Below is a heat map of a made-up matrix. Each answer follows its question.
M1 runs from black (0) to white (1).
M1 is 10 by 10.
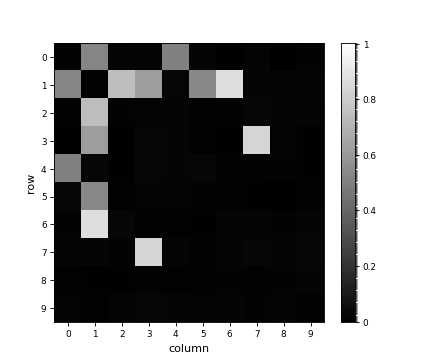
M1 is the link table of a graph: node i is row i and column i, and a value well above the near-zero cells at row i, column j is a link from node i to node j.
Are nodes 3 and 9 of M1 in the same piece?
no
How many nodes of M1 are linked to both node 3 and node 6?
1
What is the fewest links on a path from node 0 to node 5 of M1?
2
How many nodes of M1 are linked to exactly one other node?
5
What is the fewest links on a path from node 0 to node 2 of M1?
2
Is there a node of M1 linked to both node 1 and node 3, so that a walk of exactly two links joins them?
no
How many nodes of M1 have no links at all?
2
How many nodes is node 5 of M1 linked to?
1
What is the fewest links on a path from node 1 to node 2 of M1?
1
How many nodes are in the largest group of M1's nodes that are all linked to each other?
2
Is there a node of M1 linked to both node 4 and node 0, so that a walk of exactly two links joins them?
no
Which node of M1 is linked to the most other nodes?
node 1
